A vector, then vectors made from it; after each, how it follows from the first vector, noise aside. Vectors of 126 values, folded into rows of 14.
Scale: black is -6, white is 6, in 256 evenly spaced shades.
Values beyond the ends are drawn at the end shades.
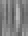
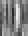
scaled up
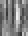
scaled up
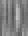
copied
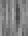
negated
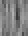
negated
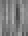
negated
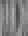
negated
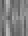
wrapped around
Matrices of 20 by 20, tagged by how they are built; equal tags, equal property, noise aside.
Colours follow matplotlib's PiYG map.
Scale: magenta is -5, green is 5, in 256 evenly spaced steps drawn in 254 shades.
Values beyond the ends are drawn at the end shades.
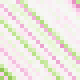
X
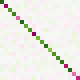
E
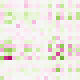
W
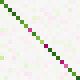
E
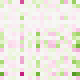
W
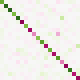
E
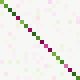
E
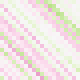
X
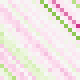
X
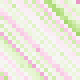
X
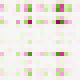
W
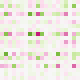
W
